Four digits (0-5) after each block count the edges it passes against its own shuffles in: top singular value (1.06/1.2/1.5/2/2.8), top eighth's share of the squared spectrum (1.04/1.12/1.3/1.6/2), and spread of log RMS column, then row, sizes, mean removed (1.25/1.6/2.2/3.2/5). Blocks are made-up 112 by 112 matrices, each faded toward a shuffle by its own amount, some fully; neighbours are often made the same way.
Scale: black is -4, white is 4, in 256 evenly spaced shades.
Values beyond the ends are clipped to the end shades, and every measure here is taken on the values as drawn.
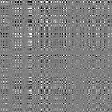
5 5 4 4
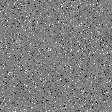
2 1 0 0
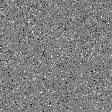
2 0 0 0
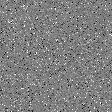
0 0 0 0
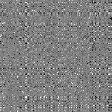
5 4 3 3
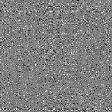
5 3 2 2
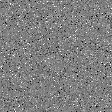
1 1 1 1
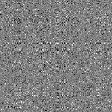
4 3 2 2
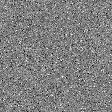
2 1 0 0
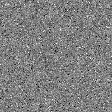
3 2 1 0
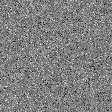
0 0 0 0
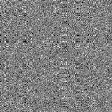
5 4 2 2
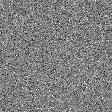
1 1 0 0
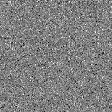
3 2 1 1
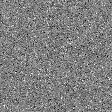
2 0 0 0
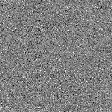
3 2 1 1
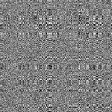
5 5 3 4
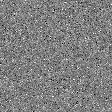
1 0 0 0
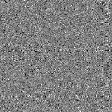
4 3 2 2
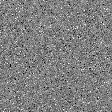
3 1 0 0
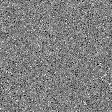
1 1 0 0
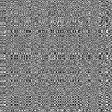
5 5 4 4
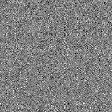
4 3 2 2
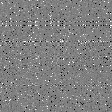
4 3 1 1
